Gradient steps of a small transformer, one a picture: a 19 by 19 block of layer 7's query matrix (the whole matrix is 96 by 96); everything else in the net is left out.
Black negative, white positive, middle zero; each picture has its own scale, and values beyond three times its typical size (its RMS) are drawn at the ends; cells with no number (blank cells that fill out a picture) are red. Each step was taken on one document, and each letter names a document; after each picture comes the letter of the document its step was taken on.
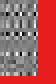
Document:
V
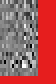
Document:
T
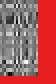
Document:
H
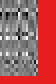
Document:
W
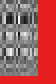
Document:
H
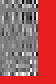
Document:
W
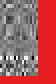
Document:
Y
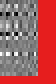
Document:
V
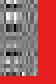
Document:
V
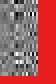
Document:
T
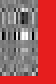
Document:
Y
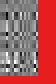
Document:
V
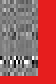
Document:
Y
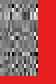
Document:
T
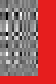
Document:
V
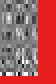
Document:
H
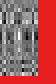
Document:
Y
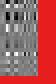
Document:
V
